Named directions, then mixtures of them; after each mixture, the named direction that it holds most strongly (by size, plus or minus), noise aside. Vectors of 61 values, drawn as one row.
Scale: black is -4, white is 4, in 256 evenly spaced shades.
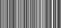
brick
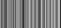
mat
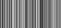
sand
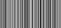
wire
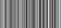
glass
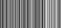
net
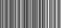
net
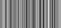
glass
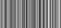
glass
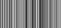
sand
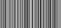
wire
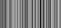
wire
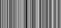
brick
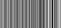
glass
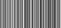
wire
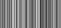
sand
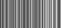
net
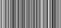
sand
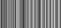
mat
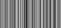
brick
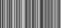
sand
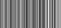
glass
